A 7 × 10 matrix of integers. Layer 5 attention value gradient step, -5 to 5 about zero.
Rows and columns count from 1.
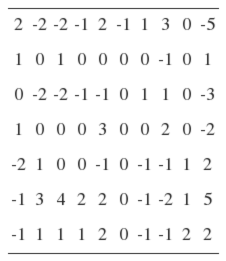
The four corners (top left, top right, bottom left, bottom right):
2 -5 -1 2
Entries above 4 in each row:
0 0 0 0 0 1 0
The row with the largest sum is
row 6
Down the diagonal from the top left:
2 0 -2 0 -1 0 -1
